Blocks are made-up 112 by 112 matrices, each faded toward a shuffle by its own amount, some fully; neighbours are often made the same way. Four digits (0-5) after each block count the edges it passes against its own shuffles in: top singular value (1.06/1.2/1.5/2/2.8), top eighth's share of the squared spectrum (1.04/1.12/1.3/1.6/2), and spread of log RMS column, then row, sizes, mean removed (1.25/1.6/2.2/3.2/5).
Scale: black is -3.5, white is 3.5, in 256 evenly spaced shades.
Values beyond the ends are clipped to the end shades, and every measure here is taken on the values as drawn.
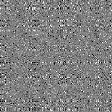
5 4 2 3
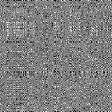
5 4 3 3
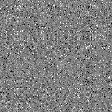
4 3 2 2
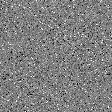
0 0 0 0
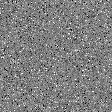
0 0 0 0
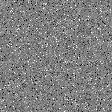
3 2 0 0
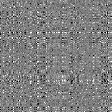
5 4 3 3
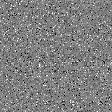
3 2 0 1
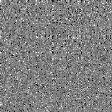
4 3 2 1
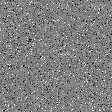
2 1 0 0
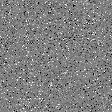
3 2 0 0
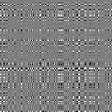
5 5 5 5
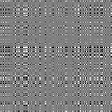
5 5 5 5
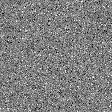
0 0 0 0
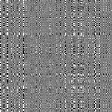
5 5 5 3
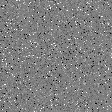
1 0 0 0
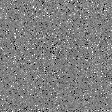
3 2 1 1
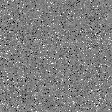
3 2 1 0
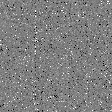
2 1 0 0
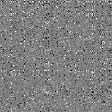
4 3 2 2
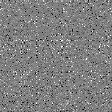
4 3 2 2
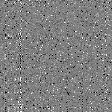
4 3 2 2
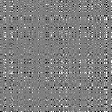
5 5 4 4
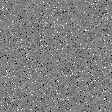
2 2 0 0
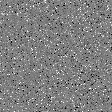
0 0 0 0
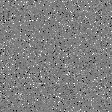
3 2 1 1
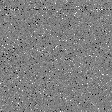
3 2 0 1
